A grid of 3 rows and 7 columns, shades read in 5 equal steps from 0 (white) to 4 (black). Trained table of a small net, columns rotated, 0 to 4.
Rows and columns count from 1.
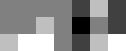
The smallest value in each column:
1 0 0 2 3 1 0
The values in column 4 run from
2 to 2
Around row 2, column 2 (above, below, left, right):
2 0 2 1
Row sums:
15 16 7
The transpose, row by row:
2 2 1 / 2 2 0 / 2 1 0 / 2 2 2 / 3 4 3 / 1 2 1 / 3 3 0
